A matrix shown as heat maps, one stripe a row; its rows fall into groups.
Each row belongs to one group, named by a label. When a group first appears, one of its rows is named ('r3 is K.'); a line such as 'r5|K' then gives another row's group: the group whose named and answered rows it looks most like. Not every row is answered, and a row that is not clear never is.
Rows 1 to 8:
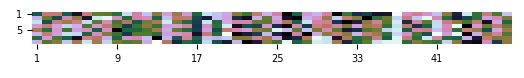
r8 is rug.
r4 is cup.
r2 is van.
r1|van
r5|rug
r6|cup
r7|van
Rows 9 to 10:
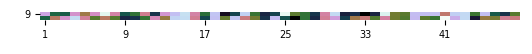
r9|rug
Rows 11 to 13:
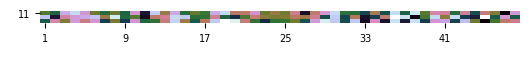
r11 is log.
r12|rug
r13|log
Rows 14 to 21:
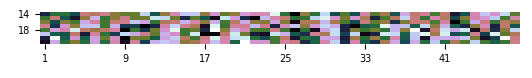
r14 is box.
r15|van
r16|box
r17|rug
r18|log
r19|van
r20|log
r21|log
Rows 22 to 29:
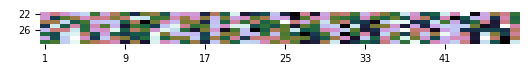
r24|rug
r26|rug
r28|cup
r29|log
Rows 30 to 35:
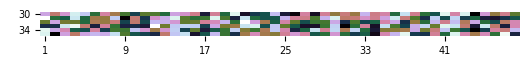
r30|cup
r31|rug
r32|log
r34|van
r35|rug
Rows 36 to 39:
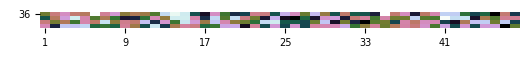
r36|rug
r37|cup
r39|cup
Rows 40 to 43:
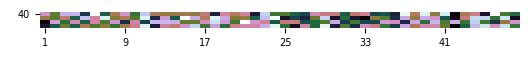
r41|box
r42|log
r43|box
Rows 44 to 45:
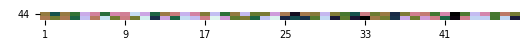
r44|box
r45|box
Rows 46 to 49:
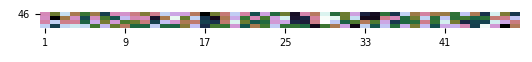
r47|van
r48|van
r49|cup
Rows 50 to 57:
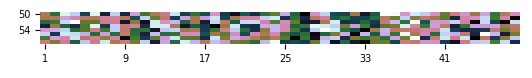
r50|rug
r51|box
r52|log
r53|van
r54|van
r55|cup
